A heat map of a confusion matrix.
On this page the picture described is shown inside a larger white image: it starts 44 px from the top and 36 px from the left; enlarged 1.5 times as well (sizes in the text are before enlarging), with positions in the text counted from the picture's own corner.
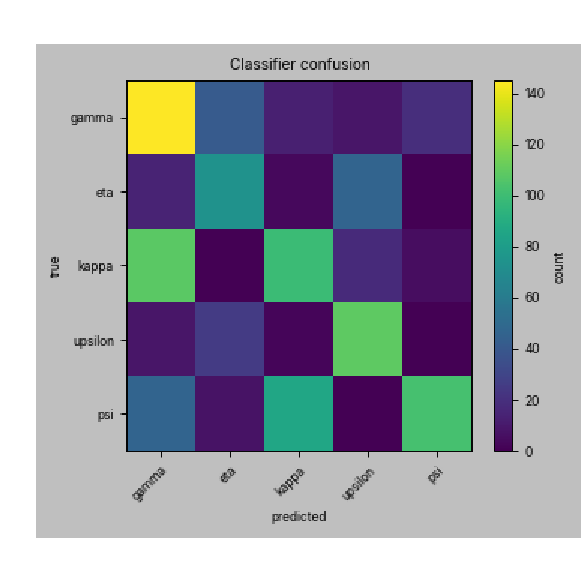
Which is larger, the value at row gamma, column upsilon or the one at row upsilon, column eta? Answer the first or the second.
the second
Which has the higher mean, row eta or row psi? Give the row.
psi
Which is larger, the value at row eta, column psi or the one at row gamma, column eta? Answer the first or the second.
the second
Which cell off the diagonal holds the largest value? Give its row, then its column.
kappa, gamma
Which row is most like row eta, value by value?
upsilon
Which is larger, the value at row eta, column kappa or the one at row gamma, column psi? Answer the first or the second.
the second
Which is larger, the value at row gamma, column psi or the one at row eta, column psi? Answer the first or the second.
the first
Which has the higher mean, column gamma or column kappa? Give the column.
gamma
